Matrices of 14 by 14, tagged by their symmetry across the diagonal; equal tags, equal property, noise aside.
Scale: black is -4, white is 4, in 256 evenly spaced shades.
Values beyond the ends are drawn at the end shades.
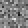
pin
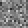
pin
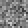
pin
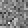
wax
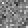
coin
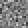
pin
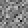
coin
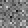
coin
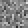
wax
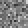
wax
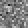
wax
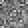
coin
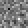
coin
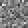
wax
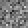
coin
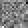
pin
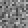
wax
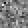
pin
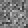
coin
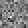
wax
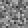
pin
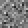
coin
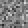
pin
